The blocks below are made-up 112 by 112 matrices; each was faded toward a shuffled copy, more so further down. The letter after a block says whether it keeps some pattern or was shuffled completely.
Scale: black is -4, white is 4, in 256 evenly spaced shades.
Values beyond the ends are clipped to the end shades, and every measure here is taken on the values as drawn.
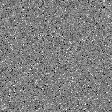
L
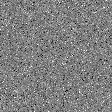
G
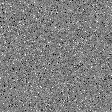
G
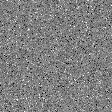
G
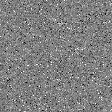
L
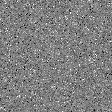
L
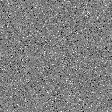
L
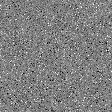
L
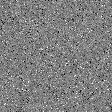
G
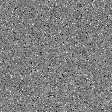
L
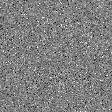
L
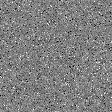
L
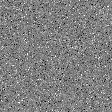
G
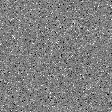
L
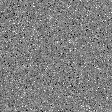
G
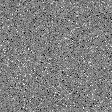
G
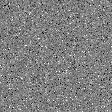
L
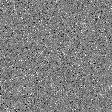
L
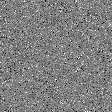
G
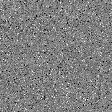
L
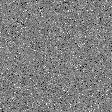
G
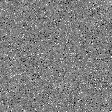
L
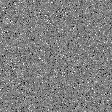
L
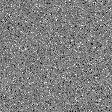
L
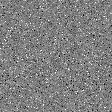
G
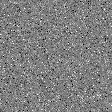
L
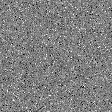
L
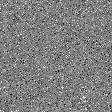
L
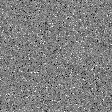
G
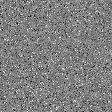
L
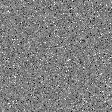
G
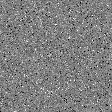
G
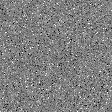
G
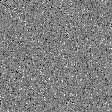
L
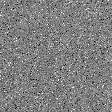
L
